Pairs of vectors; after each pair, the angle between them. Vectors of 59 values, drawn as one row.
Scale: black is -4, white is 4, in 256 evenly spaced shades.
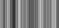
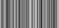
partly opposed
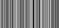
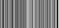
orthogonal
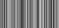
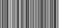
orthogonal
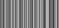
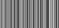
nearly opposite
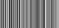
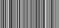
nearly parallel
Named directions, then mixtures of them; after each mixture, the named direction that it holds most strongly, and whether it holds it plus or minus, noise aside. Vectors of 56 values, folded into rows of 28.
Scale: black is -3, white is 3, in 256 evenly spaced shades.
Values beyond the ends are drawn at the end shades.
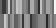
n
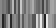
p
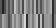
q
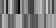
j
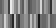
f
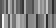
p, minus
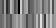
j, plus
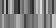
j, plus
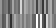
p, plus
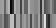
f, minus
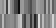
j, plus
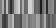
j, minus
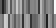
n, plus
